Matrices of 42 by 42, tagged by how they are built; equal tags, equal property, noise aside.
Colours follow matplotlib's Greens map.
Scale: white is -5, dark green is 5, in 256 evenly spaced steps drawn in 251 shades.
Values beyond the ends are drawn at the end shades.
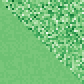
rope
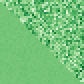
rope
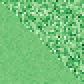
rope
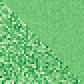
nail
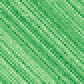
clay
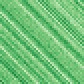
clay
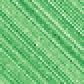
clay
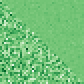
nail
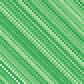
clay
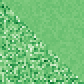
nail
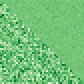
nail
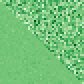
rope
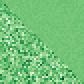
nail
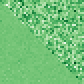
rope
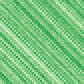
clay
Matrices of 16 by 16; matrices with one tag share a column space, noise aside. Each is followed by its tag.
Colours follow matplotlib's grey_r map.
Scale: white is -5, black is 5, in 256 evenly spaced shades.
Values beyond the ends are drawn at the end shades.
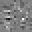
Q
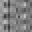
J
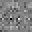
Q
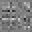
Q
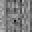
J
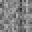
J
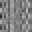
J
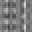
J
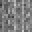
J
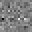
Q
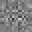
Q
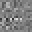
Q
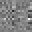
Q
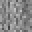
J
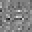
Q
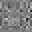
Q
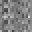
J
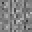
J
